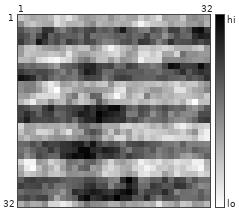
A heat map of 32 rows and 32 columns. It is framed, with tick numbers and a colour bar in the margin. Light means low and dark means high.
Slope: none. Grain: streaks across. Average level on the scale: 50%. Stripes: horizontal, repeating 5 times.
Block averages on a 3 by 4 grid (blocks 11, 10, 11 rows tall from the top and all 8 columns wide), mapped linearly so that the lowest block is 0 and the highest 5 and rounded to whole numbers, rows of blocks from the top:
2 3 2 4 | 1 3 1 0 | 3 5 3 2
